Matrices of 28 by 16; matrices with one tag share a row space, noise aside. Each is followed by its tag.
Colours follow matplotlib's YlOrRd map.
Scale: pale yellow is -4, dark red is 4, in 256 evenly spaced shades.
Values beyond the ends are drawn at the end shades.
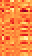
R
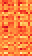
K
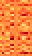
R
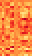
R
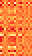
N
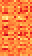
K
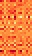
N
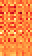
N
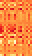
N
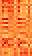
K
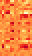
R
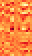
R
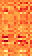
K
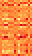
K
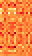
N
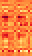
K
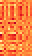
N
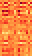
K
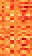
R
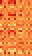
N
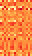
N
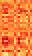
K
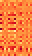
N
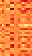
R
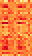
K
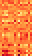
K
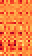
N
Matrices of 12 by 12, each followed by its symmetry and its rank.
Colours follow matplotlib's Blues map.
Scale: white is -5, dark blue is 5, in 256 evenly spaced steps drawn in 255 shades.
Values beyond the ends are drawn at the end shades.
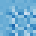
antisymmetric, rank two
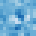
antisymmetric, rank two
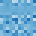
neither, rank two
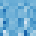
neither, rank two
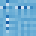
antisymmetric, rank two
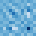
symmetric, rank two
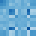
symmetric, rank two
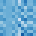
neither, rank two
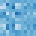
neither, rank two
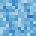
neither, full rank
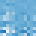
neither, rank two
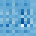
neither, rank two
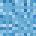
antisymmetric, rank two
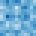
antisymmetric, rank two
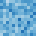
neither, full rank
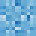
antisymmetric, rank two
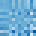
antisymmetric, rank two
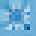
symmetric, rank two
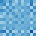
symmetric, rank two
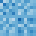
symmetric, rank two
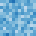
neither, full rank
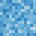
neither, full rank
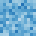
neither, full rank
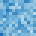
neither, full rank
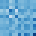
symmetric, rank two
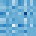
antisymmetric, rank two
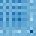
symmetric, rank two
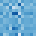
neither, rank two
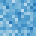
neither, full rank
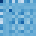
symmetric, rank two
